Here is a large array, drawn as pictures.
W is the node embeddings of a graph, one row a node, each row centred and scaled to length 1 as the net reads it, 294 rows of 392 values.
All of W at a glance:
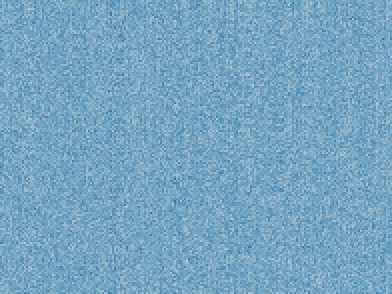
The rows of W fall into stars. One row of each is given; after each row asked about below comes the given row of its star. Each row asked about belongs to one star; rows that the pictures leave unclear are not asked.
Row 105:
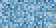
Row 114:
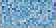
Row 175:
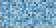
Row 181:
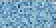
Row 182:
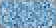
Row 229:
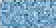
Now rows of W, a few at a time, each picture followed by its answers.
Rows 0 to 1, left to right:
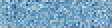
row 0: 105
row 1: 181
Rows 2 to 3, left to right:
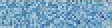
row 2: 229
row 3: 182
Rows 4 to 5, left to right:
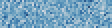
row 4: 229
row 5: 229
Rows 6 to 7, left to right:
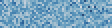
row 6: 182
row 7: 229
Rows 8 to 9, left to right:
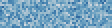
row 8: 182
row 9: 105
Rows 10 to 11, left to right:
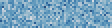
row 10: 182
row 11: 229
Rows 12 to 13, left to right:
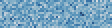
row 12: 105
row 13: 229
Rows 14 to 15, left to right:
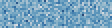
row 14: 105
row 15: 229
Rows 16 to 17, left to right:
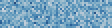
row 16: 182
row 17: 182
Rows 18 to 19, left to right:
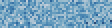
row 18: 229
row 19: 181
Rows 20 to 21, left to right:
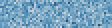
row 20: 114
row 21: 105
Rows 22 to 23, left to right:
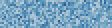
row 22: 114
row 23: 105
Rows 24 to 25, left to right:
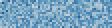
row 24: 229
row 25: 105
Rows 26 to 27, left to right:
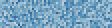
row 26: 105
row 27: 181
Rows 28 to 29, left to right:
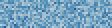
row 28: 182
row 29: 181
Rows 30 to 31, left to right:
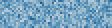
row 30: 175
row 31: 175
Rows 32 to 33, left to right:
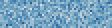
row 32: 181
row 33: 175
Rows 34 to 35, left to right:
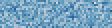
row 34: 114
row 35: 105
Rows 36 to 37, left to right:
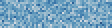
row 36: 105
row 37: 114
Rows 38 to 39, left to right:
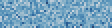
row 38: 182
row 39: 181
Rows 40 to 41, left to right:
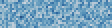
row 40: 105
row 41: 114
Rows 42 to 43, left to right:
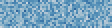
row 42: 229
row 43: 182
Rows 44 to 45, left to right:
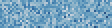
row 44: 175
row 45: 175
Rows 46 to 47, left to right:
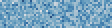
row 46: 175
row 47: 114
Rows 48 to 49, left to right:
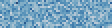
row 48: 105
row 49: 114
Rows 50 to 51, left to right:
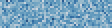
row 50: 105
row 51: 105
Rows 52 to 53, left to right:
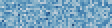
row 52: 175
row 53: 114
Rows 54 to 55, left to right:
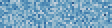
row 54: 175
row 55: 105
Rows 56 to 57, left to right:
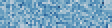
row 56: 175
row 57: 182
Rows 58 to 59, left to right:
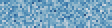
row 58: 114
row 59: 114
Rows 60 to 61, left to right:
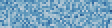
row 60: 229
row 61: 105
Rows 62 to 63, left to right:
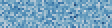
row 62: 105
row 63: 181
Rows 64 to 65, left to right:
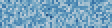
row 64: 175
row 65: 182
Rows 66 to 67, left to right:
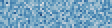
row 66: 181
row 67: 105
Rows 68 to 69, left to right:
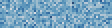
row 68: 175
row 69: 105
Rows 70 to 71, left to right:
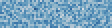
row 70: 181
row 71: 175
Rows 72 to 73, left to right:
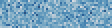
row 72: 229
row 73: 114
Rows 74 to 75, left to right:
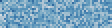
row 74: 105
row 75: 105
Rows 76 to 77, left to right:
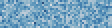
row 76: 182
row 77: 175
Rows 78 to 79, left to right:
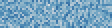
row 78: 114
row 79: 182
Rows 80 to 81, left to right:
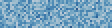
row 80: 175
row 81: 181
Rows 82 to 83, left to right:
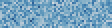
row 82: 114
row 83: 105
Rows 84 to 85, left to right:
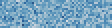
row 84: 114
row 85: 114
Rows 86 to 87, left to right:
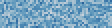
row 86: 181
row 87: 175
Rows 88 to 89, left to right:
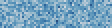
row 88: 175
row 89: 182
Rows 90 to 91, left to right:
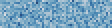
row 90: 105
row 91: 182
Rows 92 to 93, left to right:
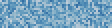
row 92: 175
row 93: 175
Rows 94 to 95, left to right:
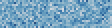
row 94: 182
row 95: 175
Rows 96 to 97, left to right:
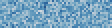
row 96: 182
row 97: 105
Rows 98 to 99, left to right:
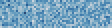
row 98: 229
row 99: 105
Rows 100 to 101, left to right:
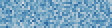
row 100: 114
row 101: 181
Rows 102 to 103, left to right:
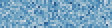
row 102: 114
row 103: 182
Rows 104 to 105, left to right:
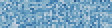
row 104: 105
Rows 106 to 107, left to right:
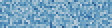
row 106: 175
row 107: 105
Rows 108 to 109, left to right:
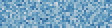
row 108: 175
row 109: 105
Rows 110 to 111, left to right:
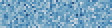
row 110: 229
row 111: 105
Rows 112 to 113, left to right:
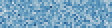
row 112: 175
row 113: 182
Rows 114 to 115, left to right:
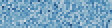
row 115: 182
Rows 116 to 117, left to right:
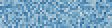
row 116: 229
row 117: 175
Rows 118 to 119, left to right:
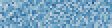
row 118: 105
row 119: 105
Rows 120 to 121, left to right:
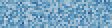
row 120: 182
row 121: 105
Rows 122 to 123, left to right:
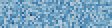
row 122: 105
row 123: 114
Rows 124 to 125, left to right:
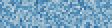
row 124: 182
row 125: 175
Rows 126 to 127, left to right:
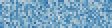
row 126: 182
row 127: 105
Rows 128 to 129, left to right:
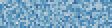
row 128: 182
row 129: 105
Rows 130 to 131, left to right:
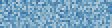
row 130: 114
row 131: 105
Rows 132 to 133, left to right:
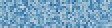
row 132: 229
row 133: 182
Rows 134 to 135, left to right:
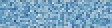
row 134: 114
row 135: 229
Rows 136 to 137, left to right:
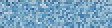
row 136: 105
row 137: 181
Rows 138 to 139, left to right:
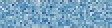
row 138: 175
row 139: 229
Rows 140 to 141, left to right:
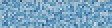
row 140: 229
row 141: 105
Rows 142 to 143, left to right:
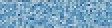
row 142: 175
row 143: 229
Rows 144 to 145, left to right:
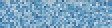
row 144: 182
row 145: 105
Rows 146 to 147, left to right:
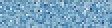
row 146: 175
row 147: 181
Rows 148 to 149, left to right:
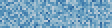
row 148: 114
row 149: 114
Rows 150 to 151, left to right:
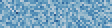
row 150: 182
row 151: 182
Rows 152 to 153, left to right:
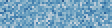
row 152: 105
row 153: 105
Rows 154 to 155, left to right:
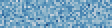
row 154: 114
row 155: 114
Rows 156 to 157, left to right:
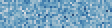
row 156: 175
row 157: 114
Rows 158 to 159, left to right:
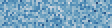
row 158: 181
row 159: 175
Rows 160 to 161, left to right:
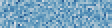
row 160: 105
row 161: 105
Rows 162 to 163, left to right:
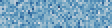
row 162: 105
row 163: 182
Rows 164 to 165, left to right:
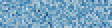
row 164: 175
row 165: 114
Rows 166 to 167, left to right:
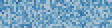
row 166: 229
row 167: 114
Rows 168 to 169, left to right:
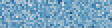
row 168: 182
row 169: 181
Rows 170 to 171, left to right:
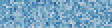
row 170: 114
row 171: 182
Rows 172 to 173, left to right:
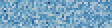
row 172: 105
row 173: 105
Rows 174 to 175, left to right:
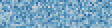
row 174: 105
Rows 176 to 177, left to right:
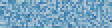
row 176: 181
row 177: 182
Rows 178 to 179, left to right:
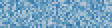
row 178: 182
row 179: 182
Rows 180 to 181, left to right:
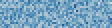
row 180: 105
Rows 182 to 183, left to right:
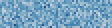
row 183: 182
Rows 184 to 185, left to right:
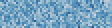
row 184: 114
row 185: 182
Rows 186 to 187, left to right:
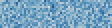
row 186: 105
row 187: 175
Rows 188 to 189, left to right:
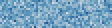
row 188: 114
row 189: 105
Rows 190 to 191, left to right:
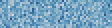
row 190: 105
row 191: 105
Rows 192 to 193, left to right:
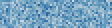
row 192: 175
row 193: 114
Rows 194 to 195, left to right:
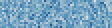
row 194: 175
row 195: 182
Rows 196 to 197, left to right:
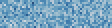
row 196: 114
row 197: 229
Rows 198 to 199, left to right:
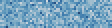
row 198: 114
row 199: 181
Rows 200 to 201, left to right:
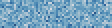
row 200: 182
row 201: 182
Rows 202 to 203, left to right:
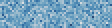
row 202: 114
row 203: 182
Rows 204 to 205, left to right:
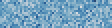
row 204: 182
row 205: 114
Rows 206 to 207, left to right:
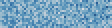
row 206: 229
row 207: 175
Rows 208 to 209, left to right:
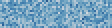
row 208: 181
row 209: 175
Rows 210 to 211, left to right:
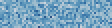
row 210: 175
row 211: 181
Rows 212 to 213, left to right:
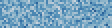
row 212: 182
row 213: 175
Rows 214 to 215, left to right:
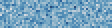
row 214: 175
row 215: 181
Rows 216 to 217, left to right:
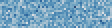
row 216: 114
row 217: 181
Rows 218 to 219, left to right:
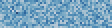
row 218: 229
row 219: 229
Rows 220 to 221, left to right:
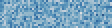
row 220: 182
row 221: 175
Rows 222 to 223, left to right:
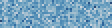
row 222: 182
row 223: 114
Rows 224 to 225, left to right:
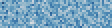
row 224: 229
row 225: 182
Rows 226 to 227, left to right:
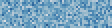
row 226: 114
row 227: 175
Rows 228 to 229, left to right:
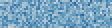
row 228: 229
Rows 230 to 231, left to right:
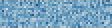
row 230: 181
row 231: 182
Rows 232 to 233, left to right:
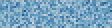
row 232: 229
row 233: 105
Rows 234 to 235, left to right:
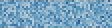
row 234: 182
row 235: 182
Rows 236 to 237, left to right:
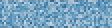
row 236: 182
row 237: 175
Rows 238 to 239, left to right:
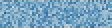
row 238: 175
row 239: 105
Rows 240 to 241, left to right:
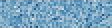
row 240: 181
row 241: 175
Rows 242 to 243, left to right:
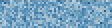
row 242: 114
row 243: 114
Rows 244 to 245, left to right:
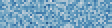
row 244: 182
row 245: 105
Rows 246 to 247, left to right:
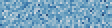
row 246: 175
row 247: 175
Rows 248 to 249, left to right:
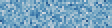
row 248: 182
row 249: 175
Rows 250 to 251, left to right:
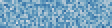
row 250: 175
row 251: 182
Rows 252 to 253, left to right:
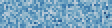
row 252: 182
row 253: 175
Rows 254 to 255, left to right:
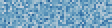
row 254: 175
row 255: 229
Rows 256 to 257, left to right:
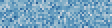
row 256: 105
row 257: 229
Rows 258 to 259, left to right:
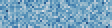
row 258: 229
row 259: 182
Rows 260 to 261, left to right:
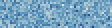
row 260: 229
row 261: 181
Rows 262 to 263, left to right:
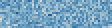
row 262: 229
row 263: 105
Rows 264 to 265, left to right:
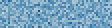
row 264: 175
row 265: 181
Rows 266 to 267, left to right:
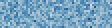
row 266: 114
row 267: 114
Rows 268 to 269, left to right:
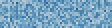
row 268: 105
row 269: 114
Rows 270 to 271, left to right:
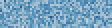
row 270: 175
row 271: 229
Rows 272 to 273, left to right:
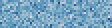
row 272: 182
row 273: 181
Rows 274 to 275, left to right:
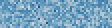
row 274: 114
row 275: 114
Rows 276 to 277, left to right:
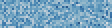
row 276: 229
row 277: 182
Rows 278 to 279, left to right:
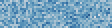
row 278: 105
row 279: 181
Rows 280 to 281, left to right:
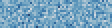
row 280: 181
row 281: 182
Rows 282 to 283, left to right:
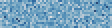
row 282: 229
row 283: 175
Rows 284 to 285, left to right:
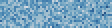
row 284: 114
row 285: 175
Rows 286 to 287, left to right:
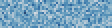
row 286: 229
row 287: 175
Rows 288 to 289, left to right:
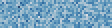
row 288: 181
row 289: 105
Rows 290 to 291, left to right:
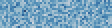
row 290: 229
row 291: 175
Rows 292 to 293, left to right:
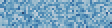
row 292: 181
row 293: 181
